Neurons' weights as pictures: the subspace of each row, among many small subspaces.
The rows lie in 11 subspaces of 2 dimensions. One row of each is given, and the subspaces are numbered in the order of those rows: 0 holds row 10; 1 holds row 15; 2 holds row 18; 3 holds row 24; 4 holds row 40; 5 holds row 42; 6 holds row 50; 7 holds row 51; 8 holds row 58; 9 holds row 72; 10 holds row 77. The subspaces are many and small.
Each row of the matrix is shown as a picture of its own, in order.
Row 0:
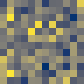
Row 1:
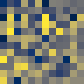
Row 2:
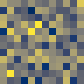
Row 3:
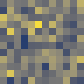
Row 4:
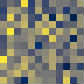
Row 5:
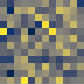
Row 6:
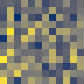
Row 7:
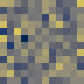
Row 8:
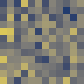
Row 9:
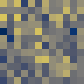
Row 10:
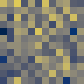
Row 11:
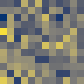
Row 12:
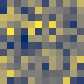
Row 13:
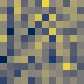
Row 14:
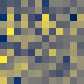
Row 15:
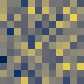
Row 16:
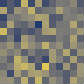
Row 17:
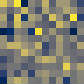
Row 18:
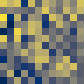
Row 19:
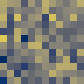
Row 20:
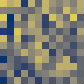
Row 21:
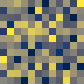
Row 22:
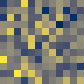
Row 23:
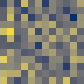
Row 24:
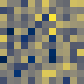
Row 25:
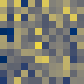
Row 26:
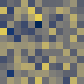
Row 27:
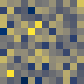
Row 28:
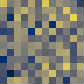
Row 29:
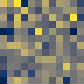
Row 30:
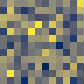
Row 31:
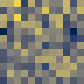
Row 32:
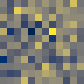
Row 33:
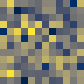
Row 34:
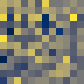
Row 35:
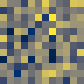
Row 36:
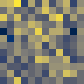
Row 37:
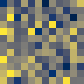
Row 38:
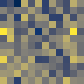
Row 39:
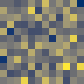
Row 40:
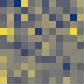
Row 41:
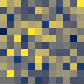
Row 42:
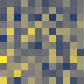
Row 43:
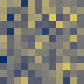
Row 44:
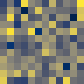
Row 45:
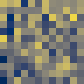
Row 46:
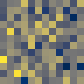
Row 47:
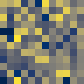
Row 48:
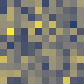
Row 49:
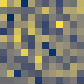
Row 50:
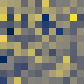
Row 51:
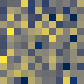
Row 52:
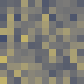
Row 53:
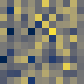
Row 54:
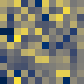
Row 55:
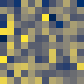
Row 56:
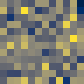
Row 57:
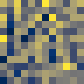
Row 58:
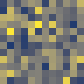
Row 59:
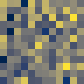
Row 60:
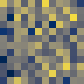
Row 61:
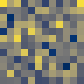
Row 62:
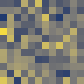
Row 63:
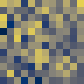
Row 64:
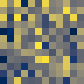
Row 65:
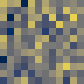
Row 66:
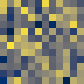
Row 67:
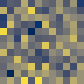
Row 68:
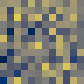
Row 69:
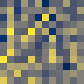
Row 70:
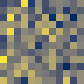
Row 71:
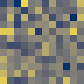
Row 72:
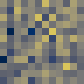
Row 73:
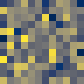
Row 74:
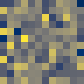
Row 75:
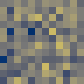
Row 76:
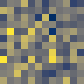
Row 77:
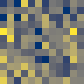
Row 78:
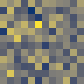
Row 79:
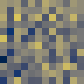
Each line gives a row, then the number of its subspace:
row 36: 0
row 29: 4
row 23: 10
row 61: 1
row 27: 2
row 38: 0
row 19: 5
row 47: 8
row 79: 5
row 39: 1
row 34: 6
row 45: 2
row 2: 2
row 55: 9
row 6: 5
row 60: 0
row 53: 9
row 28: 0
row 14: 6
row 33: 3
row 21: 1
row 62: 8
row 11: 8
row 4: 7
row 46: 1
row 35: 3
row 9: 10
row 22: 1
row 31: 4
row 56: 4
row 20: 2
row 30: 10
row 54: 8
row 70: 7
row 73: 3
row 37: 0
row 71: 4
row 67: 2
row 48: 8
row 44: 4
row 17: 4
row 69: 9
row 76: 3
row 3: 8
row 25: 10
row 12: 8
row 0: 0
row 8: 10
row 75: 5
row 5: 9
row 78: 6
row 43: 7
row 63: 2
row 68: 5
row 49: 1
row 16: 6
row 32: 3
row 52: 5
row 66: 8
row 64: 10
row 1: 6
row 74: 3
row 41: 7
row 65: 7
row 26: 6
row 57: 9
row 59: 7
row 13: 9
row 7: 3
